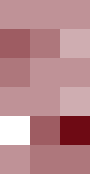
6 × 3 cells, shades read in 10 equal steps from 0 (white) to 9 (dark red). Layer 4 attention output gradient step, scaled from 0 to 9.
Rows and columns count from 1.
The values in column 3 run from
3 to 9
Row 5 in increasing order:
0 6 9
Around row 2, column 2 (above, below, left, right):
4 4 6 3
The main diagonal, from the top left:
4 5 4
